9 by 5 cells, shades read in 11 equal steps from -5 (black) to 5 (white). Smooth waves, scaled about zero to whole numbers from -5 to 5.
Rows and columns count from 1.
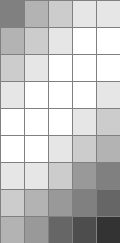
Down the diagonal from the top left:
0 3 5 5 3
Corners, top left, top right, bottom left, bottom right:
0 4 2 -3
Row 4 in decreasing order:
5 5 5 4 4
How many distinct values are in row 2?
4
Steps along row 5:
same same down down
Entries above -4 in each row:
5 5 5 5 5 5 5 5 5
